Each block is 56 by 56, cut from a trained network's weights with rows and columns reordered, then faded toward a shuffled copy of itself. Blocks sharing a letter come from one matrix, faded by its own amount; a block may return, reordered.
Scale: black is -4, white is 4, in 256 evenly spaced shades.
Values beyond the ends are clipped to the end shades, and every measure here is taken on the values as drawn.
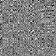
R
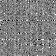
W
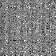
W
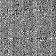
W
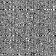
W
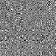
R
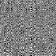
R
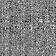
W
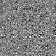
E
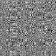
R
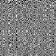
R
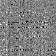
W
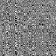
R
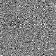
E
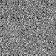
E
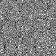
E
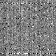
W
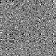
E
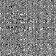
W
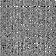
W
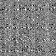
W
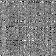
W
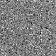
E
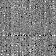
W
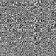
R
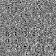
E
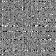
W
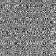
R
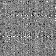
W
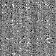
W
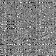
W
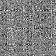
W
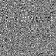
E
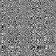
R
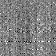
W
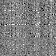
W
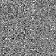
E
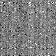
W
